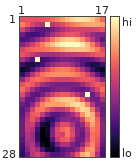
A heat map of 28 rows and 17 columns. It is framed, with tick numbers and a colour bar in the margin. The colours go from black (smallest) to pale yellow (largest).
Ninth with the lowest average: bottom left. Rings: centred on the bottom middle. Average level on the scale: 50%. Lone odd cells: 3, each higher than its neighbours.
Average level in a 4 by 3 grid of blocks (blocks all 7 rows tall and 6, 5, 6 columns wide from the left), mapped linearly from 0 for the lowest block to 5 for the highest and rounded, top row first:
3 5 5 | 2 3 2 | 2 3 3 | 0 2 3
